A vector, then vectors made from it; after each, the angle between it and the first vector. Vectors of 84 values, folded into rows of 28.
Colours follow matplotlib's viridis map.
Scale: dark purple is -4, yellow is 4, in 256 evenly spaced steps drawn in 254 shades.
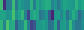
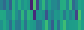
orthogonal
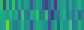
partly aligned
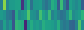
partly opposed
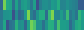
nearly opposite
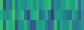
nearly parallel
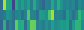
nearly opposite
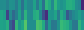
orthogonal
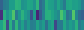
orthogonal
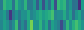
partly opposed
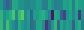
partly aligned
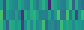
orthogonal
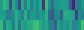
orthogonal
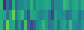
nearly parallel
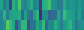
partly aligned
